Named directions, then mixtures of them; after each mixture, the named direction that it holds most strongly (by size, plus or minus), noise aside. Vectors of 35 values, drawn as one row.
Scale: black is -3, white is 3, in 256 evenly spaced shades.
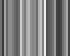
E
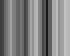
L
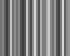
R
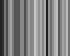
L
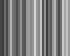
L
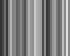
L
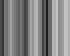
L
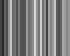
R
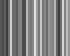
R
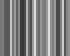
R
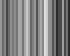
L
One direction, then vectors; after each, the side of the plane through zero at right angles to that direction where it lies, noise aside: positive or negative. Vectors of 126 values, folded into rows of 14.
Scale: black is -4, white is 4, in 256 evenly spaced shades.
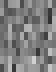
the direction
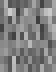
negative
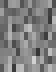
positive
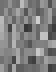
negative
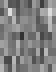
negative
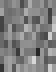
positive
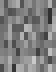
positive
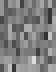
positive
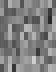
positive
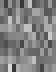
positive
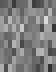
negative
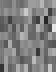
positive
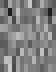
positive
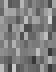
negative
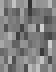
positive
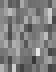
negative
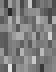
positive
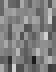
negative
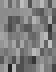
negative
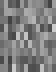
negative
